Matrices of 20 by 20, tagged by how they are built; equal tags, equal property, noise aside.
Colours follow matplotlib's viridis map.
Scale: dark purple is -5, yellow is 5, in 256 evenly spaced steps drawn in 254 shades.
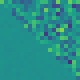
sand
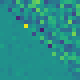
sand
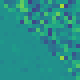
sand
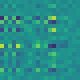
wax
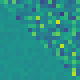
sand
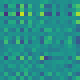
wax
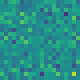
wax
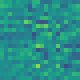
wax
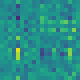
wax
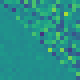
sand
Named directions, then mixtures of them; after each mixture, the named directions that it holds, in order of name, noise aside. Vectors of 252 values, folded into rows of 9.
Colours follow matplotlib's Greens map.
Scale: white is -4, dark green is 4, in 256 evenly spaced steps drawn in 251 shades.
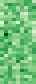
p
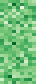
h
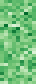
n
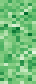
n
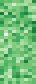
h, p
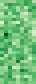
p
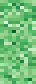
h, n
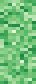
h, n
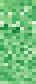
n, p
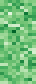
h, n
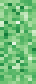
h, p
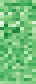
n, p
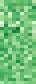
n, p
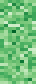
h, n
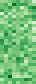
h, p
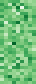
h, p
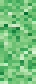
n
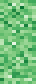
h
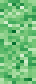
h, n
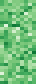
n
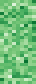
h, p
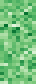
n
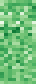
n, p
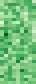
p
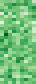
h, p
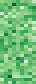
h, p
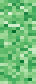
h, n
